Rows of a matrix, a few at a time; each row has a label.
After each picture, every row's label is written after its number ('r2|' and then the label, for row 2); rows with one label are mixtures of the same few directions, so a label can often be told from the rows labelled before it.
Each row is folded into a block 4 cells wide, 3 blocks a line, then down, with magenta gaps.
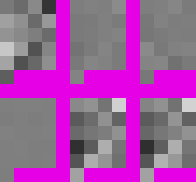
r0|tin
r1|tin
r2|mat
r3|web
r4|tin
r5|tin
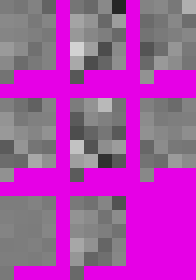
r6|tin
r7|tin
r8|tin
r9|mat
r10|mat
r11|mat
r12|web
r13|tin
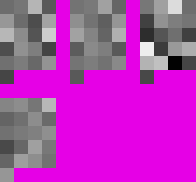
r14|web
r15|web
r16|mat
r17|tin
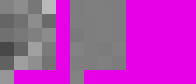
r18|tin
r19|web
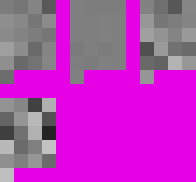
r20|tin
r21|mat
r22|mat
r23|web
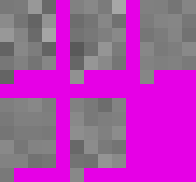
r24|web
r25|tin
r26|web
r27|mat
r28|mat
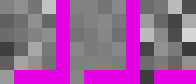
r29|tin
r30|web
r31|web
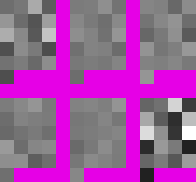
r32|web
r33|web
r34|web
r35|mat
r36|tin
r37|web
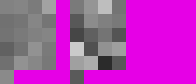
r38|tin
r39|mat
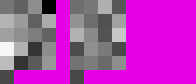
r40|tin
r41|web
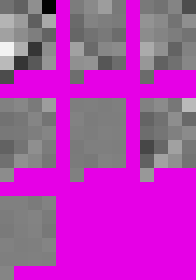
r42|tin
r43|mat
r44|tin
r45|tin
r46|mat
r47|tin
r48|web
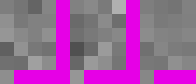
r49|mat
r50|tin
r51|mat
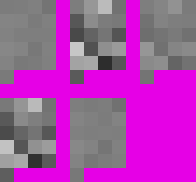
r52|tin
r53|mat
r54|mat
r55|mat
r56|tin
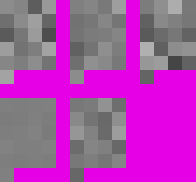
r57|web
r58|tin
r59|mat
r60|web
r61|web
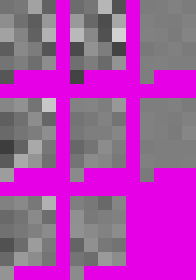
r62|web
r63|web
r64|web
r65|tin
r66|tin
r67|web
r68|tin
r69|mat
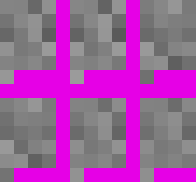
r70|web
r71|web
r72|mat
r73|mat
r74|web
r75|web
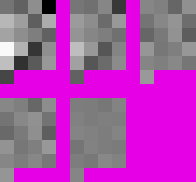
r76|tin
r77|tin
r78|web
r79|web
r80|mat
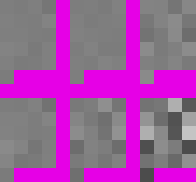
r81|tin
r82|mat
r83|web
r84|tin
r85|web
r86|web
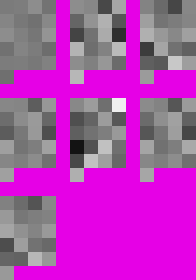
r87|web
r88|web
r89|mat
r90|web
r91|tin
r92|web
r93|mat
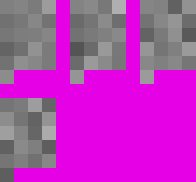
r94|tin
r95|tin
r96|web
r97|web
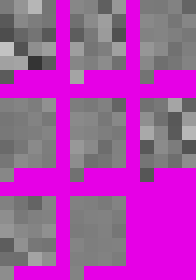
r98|mat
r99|web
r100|tin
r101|tin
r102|tin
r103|web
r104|mat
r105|web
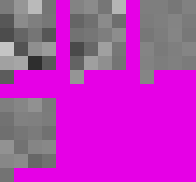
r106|mat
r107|tin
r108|web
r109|mat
